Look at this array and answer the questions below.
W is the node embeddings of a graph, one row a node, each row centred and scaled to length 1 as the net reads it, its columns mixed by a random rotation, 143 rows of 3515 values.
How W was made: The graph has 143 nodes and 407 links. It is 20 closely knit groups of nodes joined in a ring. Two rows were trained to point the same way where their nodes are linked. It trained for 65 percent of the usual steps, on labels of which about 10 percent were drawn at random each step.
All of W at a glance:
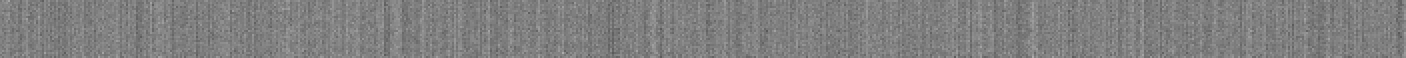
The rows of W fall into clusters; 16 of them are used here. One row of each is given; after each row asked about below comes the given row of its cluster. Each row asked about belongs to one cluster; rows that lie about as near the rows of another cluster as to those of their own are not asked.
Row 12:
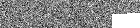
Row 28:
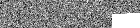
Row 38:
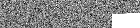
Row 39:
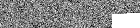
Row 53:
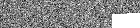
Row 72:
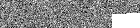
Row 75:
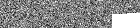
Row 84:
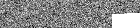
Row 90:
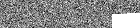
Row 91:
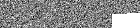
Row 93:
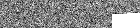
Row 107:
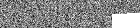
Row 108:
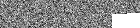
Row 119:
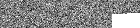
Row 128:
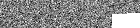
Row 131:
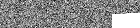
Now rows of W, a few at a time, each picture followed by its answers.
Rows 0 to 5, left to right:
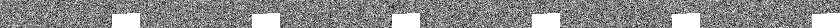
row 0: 91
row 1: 75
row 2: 128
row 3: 84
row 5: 119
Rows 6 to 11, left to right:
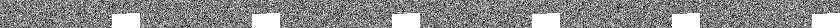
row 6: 128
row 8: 93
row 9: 131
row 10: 75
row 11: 53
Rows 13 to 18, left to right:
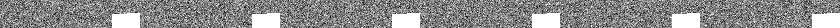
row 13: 93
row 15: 108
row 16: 38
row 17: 131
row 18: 72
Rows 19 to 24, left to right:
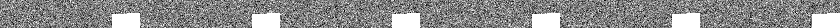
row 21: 108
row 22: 90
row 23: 91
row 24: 128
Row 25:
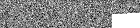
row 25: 84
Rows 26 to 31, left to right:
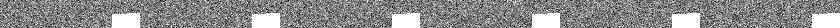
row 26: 107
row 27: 131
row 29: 28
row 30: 84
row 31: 128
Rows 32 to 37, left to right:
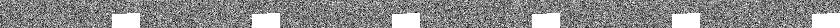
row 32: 12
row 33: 128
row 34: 93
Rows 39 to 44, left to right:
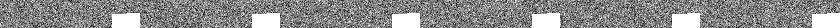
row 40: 39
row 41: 90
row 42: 28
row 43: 12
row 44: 108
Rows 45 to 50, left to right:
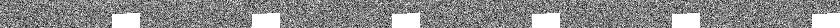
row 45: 93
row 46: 28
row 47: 38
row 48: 119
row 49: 38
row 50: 91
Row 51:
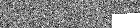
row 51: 53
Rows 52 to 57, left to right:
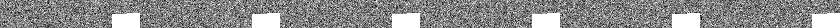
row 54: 38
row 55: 75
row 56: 53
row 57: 108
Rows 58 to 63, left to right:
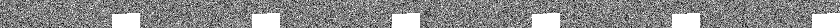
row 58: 53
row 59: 72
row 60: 128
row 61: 84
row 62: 107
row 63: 12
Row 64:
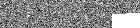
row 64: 38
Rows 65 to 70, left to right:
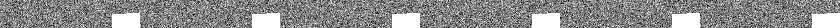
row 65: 119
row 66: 131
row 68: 128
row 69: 28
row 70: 39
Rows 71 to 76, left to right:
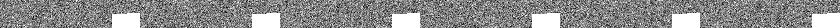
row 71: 91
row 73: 75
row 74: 39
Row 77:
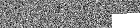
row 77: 75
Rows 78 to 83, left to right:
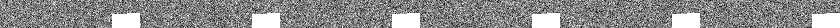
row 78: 75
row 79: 12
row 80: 108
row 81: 39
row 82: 91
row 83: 39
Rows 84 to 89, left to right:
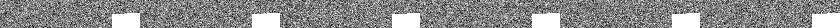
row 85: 84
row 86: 53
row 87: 38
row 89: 91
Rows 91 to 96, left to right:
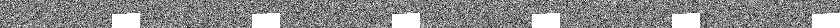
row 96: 84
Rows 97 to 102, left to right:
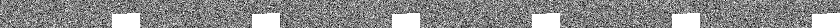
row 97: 108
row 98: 90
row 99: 53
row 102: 75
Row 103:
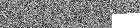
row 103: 12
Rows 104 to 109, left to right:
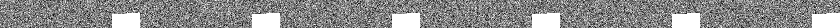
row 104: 131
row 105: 28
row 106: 131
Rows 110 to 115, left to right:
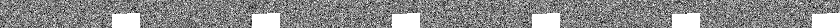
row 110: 108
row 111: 128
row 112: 75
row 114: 107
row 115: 38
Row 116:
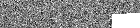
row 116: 128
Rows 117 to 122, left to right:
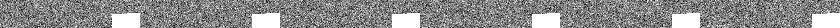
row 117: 39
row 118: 119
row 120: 90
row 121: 28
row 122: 91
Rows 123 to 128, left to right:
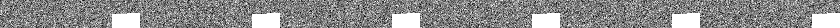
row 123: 108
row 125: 91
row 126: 53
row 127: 91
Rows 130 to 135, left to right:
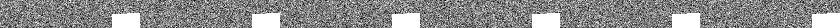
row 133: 39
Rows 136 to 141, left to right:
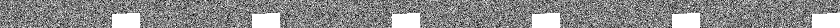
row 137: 131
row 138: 84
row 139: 119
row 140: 90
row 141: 75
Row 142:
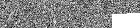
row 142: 72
